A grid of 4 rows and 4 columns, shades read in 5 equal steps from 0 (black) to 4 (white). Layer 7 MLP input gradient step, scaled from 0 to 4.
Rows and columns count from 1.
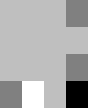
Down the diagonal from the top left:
3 3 3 0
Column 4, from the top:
2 3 2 0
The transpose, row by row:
3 3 3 2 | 3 3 3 4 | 3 3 3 3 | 2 3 2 0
